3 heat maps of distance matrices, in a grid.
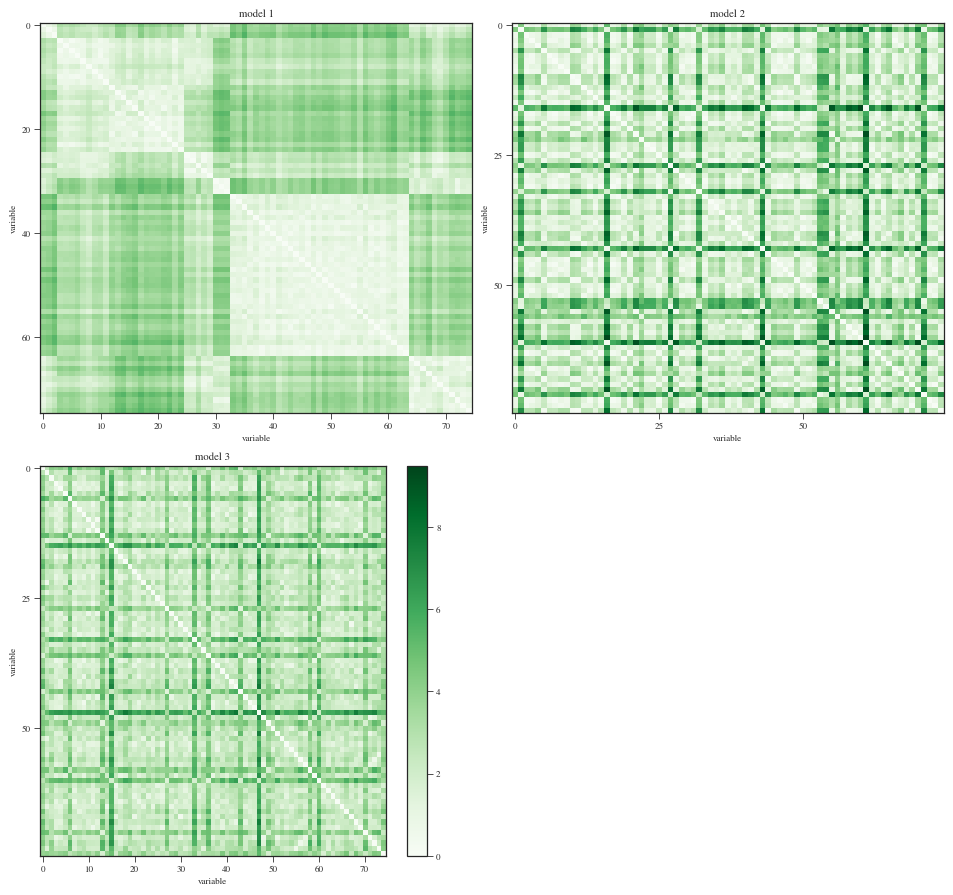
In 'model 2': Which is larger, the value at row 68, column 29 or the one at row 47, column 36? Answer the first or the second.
the second
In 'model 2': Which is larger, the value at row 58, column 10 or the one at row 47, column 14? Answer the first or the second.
the second
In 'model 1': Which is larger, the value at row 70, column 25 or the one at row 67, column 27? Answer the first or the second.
the second
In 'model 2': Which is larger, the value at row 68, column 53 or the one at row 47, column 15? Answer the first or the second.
the first
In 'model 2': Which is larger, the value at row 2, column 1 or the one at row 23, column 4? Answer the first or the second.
the first
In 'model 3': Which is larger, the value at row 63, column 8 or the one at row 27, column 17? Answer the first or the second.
the second
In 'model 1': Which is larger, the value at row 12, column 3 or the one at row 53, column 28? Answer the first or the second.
the second
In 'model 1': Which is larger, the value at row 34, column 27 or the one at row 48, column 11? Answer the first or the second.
the second
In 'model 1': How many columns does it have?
75
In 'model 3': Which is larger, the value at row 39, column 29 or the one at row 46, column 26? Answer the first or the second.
the second
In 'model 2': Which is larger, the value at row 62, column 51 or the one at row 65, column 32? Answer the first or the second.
the second
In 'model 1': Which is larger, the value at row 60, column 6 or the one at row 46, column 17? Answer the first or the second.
the first
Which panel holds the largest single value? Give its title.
model 2
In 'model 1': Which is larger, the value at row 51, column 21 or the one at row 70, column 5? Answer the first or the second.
the first
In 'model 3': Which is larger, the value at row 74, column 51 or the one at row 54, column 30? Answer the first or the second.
the first
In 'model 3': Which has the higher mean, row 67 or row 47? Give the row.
47
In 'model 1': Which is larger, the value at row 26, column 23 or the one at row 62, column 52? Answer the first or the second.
the first
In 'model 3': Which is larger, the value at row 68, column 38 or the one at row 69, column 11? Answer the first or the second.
the first
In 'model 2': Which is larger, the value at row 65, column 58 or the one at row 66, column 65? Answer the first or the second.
the second
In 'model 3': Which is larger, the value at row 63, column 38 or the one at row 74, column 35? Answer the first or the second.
the second
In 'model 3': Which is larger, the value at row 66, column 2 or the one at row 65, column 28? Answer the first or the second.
the first
